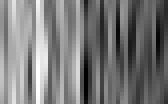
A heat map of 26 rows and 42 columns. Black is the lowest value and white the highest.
Calmest part: bottom right. Slope: up to the left. Grain: streaks running down.
